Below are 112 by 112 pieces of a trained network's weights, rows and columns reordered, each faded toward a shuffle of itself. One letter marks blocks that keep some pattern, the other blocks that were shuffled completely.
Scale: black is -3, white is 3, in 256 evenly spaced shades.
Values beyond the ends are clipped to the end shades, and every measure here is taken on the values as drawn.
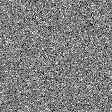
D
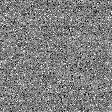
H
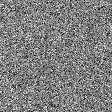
D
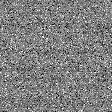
H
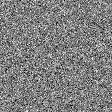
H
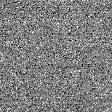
H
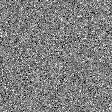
D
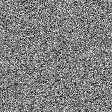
D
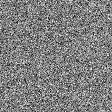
D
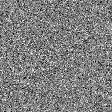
H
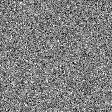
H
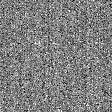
H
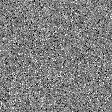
D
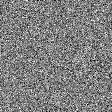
D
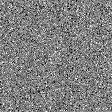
D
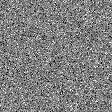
D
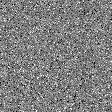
D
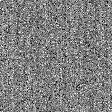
H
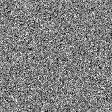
H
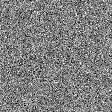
D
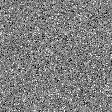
D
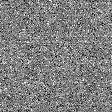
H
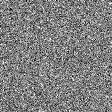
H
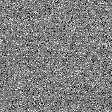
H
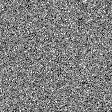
D
